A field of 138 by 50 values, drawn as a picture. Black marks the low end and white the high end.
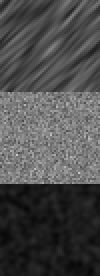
The table splits into 3 rows of 1 panel. Panel 1,1: low, slanting up to the right. Panel 2,1: middling, fine-grained. Panel 3,1: very low, blotchy, faint in contrast.
